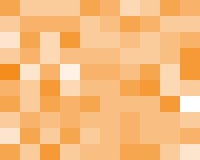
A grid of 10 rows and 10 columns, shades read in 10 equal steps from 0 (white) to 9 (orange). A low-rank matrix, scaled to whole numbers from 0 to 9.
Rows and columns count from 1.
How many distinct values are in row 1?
4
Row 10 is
7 4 8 4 5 5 7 7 4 2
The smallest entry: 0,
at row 7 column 10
